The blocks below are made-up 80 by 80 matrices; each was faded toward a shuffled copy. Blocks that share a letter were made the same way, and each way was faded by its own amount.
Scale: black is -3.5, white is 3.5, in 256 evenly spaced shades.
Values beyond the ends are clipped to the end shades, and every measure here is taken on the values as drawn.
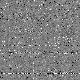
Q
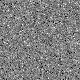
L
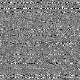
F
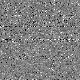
Q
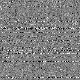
F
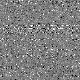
Q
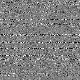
F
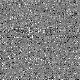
Q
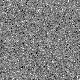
L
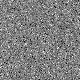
L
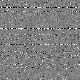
F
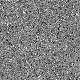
L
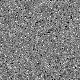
L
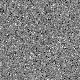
L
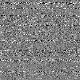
F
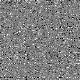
Q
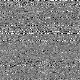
F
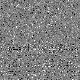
Q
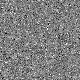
L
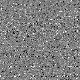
Q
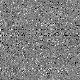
Q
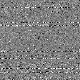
F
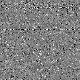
Q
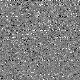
Q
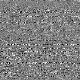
F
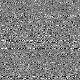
F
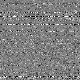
F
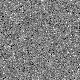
L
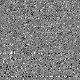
Q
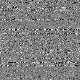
F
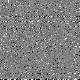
Q
